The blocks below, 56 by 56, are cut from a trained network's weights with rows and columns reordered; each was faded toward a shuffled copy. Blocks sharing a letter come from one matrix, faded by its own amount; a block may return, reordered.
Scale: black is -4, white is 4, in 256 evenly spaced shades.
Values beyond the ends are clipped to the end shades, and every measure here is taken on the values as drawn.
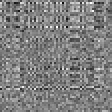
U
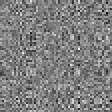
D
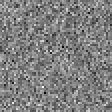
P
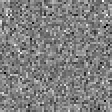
P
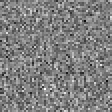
P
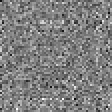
D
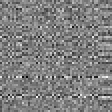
U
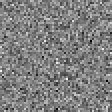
P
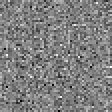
P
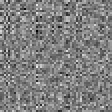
D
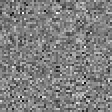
D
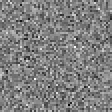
P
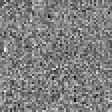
P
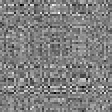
U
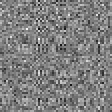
D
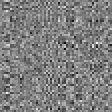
D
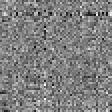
U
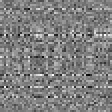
U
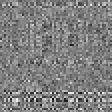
U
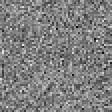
P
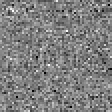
P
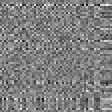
U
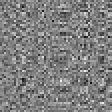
D
